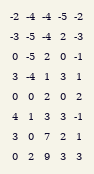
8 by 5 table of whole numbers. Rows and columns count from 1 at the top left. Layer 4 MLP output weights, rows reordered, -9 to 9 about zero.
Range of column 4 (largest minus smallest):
8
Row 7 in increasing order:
0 1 2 3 7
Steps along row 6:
down up same down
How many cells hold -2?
2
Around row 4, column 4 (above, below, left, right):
0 0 1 1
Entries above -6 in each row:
5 5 5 5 5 5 5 5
